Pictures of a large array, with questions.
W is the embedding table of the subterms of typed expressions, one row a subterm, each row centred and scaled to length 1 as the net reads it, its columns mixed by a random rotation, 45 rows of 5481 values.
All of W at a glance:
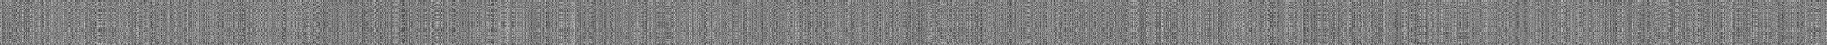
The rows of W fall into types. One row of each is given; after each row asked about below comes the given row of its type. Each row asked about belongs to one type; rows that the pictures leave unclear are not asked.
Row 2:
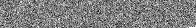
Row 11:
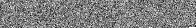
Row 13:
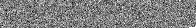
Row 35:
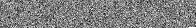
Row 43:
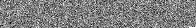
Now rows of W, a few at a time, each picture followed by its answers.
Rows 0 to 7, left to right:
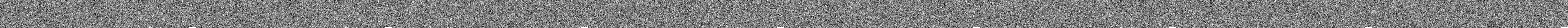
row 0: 11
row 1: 11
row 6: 13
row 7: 2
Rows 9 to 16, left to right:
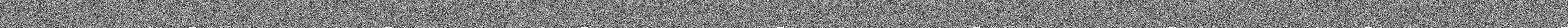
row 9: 11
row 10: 35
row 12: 13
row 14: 35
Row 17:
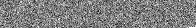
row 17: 2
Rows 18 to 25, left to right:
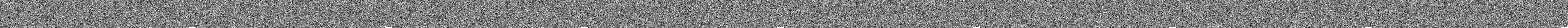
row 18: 35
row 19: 43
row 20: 35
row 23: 13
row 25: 13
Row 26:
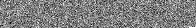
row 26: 43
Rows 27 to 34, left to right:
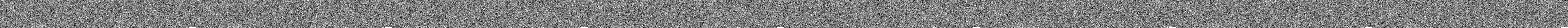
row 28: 11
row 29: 35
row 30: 11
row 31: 11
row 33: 13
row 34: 43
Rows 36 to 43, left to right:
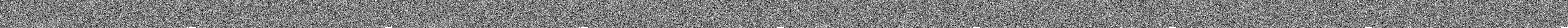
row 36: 35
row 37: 13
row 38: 35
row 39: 2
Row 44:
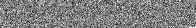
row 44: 13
